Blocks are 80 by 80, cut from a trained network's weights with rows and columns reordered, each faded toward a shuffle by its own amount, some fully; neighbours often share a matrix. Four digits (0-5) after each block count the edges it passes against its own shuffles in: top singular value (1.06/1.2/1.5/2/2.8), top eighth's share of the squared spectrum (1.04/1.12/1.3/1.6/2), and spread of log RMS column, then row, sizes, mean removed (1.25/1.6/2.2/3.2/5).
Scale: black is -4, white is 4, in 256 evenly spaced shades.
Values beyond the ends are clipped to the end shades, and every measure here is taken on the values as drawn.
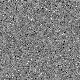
0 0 0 0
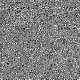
2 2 0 2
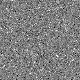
1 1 0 1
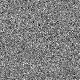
1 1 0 0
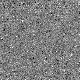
1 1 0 1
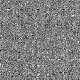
2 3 1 2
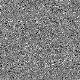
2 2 1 2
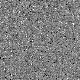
2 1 0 0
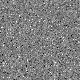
0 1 0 0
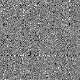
3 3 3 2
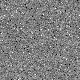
0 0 0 0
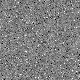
0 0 0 0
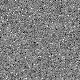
0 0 0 0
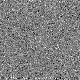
1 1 0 1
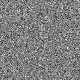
2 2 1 0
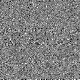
2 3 0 2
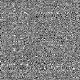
3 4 2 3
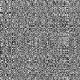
4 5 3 2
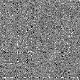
3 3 2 1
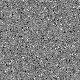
1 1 0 0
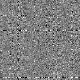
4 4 3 2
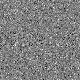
2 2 0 1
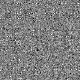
2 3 1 2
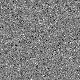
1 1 0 1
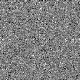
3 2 1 2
